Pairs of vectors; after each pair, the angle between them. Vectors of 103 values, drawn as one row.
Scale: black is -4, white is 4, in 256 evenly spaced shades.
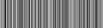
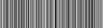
orthogonal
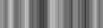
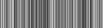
partly aligned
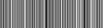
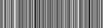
orthogonal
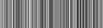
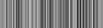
nearly parallel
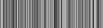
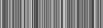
partly aligned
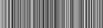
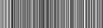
nearly parallel
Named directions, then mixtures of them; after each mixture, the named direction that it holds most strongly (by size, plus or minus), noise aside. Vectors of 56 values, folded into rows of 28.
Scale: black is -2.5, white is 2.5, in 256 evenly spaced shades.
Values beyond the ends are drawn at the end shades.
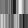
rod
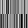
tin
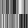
rod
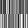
tin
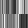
rod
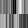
rod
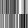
rod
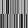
tin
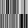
tin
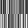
tin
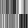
rod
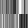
rod
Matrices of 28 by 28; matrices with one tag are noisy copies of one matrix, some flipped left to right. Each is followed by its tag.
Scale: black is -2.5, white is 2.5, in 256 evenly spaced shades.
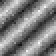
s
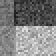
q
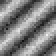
s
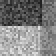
q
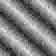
s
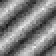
s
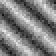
s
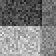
q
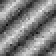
s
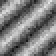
s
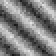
s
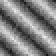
s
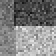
q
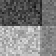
q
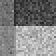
q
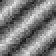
s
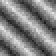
s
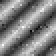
s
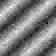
s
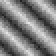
s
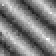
s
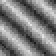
s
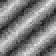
s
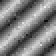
s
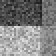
q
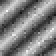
s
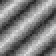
s
